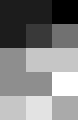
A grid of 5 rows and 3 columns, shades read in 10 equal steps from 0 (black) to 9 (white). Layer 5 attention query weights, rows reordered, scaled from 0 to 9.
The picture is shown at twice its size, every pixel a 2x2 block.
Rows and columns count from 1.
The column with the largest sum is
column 3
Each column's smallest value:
1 1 0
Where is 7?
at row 3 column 2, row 3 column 3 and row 5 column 1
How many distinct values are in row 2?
3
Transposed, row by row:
1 1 5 5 7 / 1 2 7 5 8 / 0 4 7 9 6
